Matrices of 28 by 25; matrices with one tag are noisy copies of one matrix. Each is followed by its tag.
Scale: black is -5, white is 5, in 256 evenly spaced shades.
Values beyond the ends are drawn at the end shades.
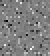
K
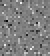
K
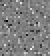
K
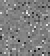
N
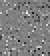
N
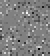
N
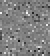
N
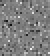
K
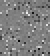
N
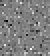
K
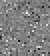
N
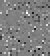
N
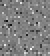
K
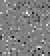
N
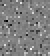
K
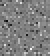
K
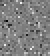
K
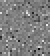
N
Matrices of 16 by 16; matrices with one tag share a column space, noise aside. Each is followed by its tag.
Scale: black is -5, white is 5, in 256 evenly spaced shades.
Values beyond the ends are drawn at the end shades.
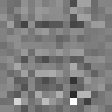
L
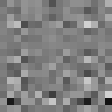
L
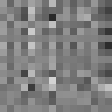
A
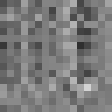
A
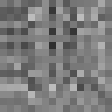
A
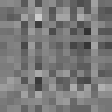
A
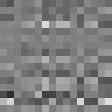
L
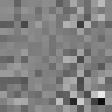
L
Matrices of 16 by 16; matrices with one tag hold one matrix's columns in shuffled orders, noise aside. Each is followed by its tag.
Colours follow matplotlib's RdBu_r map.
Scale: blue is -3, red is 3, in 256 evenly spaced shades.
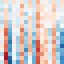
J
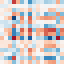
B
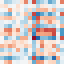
B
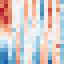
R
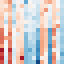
J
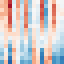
R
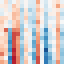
J
